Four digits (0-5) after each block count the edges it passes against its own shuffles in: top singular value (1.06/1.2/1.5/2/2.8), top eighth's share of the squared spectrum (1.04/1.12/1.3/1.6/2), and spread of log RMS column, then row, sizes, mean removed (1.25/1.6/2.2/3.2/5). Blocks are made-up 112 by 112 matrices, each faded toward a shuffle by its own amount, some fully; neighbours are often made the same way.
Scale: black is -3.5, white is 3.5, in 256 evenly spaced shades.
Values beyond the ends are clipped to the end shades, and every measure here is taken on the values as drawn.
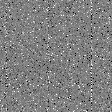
2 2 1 0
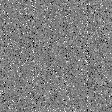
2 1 2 0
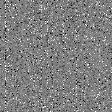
2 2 2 0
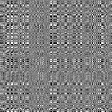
5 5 4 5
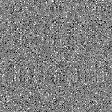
4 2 1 1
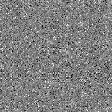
4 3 2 1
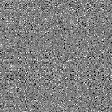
4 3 2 2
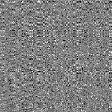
5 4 3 3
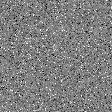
2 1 0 0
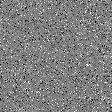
2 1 0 0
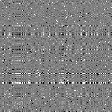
5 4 2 3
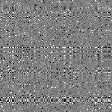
5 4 2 3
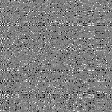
5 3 2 3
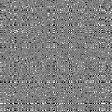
5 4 3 3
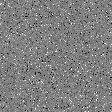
0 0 0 0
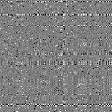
5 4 3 3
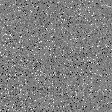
3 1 0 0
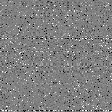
4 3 1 2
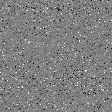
3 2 0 1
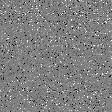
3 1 0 1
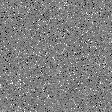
2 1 0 0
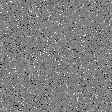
0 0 0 0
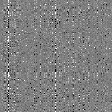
5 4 3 1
